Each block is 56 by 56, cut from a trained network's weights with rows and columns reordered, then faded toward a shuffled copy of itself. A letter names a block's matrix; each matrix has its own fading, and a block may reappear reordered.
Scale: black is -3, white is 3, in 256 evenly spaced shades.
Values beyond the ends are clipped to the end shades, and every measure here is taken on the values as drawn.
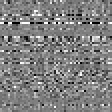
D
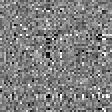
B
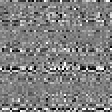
D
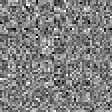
B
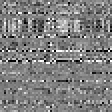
D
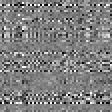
D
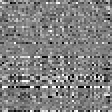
D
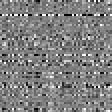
D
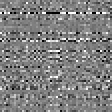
D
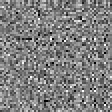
B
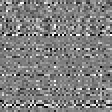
D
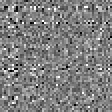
B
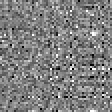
B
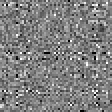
B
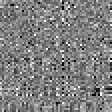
B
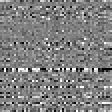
D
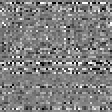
D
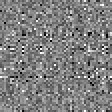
B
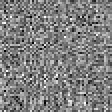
B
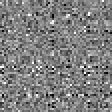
B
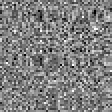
B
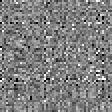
B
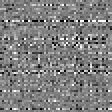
D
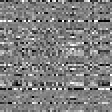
D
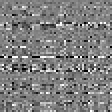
D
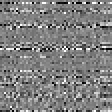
D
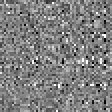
B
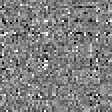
B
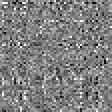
B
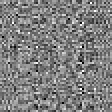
B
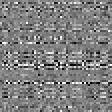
D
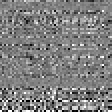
D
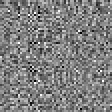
B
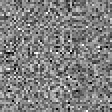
B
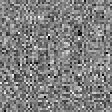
B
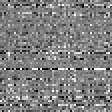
D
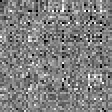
B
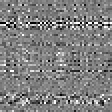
D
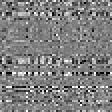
D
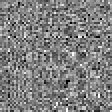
B
